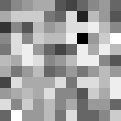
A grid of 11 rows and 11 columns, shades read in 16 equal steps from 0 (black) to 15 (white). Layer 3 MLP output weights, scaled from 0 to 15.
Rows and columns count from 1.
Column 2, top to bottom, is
8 12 8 13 13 10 7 13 10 8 15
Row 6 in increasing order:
5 8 8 9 10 11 11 13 14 14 14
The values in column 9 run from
6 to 14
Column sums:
87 117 113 116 102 88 108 86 115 112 105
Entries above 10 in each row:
0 5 5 7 5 6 2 6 4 3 4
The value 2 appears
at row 2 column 8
